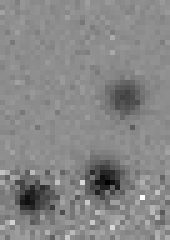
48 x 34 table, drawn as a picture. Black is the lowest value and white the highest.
A horizontal seam about 70% of the way down splits the table, and the top part is calmer. Neither half mirrors the other. There are three dips. Most values sit high, with a long tail of low ones.
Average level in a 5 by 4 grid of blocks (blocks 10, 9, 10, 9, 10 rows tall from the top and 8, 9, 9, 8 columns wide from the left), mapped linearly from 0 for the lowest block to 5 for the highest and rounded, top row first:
5 5 5 5 | 5 5 4 4 | 5 5 3 4 | 4 4 0 5 | 2 3 4 5
